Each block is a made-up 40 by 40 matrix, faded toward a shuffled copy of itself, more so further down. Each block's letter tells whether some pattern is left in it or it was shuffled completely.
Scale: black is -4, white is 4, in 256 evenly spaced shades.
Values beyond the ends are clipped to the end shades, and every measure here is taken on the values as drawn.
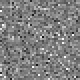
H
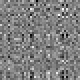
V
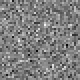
H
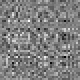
V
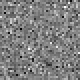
H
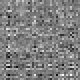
V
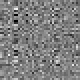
V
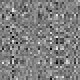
V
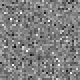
H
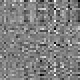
V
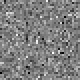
H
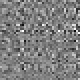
V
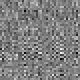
V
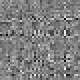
V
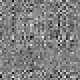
V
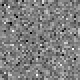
H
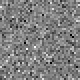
H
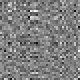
V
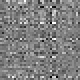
V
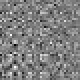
V
